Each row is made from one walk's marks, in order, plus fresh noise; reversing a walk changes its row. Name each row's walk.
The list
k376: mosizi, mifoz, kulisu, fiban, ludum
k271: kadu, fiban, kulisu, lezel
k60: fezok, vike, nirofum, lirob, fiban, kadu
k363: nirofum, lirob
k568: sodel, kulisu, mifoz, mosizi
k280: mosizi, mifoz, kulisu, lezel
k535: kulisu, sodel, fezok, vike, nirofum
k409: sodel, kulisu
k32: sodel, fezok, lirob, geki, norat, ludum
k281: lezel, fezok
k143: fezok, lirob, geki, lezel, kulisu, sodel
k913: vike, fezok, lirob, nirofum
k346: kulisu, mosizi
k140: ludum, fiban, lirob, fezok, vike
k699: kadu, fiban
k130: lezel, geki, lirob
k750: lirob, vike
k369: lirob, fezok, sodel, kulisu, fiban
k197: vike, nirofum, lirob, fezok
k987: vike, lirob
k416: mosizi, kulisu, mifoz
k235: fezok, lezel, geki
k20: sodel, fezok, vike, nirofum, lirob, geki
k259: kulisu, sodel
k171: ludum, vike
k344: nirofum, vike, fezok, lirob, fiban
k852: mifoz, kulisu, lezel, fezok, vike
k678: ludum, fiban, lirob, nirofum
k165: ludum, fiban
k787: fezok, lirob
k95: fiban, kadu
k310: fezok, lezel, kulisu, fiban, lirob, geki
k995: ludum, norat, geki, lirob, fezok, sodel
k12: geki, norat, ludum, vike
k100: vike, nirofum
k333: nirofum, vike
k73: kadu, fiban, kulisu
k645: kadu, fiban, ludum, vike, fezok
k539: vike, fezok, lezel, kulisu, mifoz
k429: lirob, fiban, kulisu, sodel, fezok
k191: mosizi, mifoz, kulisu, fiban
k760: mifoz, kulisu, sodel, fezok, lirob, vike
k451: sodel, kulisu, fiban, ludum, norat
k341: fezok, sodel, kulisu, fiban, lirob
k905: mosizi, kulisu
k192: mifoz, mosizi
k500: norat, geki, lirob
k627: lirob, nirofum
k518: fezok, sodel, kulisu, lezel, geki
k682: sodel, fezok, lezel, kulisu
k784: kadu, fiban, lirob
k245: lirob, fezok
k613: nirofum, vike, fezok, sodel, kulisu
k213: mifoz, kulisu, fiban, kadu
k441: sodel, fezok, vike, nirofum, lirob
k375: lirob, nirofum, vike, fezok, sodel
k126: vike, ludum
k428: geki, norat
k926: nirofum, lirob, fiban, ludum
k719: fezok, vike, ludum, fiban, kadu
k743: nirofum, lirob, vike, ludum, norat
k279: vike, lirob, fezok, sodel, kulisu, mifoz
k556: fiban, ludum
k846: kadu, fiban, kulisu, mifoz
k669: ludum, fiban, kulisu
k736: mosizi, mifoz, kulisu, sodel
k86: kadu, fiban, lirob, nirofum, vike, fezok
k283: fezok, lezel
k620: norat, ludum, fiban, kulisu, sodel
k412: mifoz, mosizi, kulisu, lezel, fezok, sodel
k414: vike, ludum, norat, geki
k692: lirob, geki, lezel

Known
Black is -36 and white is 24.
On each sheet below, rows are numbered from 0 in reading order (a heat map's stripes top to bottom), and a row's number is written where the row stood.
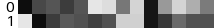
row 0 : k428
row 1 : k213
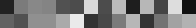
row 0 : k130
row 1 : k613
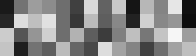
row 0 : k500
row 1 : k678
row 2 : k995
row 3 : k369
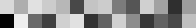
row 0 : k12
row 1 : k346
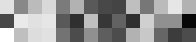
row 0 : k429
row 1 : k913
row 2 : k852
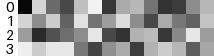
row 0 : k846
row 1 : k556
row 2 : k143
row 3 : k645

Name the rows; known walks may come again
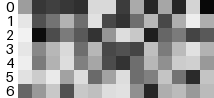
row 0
k692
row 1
k412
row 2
k719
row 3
k429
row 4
k375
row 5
k126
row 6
k32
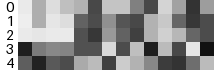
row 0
k12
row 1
k852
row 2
k86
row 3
k130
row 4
k73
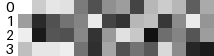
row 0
k645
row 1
k143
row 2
k699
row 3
k333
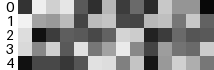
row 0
k913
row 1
k281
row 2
k213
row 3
k556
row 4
k428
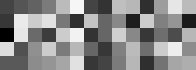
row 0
k736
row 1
k678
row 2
k346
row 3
k995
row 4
k613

